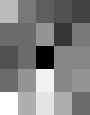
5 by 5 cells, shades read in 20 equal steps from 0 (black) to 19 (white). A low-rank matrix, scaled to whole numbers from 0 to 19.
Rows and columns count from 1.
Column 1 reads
14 8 6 8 19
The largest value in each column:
19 13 18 13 11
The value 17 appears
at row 5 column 3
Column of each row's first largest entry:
1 3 4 3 1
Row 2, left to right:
8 8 11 4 9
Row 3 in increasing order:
0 6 8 10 10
